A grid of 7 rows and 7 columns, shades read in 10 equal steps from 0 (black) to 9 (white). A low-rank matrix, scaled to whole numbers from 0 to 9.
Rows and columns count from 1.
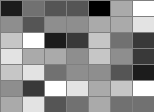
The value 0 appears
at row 1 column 5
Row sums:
26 38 32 39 33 46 35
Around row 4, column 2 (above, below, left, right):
9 8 8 6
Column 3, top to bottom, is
3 5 1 6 4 9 3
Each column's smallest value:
1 2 1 2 0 3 1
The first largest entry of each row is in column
7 7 2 1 2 3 2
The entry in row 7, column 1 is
6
